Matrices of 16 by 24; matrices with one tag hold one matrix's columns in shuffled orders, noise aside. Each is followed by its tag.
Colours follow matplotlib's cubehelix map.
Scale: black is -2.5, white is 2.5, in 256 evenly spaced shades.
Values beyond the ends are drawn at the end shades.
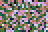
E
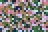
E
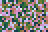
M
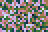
E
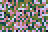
M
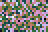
E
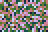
E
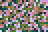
E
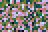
M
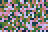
M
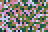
E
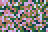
E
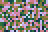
M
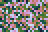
E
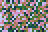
E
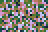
M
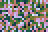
M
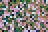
M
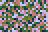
E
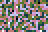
M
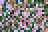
M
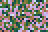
M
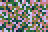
E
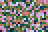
E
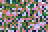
M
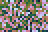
M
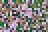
M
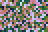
E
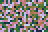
E
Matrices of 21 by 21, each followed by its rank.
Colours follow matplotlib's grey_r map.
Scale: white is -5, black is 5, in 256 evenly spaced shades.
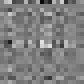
two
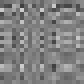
two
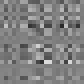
two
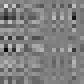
two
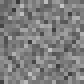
full rank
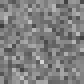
full rank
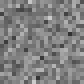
full rank
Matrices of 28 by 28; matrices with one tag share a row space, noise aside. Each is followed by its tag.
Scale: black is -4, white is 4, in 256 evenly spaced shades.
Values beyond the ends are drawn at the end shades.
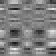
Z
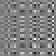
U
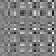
U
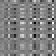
U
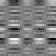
Z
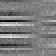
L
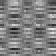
Z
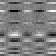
Z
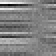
L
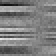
L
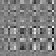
U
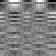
Z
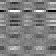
Z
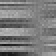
L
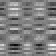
Z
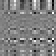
U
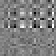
U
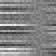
L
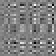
U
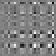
U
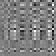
U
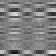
Z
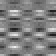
Z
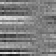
L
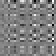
U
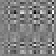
U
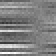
L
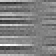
L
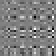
U
